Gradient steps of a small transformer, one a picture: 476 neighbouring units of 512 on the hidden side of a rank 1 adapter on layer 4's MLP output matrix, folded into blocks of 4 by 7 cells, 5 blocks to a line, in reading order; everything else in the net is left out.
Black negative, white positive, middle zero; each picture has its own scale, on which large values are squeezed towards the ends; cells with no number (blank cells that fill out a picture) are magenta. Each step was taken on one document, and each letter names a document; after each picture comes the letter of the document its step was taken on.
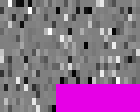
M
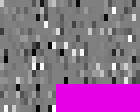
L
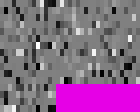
L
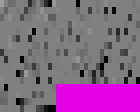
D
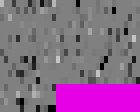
D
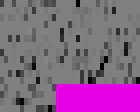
D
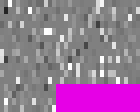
M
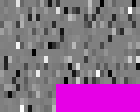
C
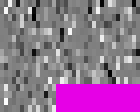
C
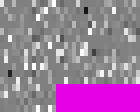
L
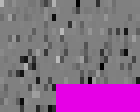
D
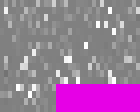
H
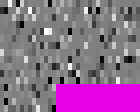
M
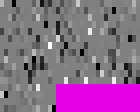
L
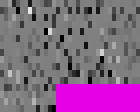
M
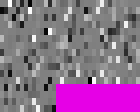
M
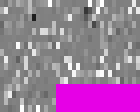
C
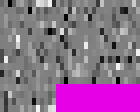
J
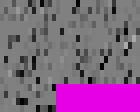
D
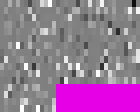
C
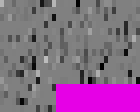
D
